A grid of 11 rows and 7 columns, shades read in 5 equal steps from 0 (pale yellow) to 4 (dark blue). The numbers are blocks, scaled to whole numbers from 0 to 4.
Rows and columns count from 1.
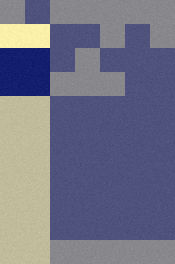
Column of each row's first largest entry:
2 3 1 1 3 3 3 3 3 3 3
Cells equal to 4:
4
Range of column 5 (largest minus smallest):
1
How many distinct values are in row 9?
2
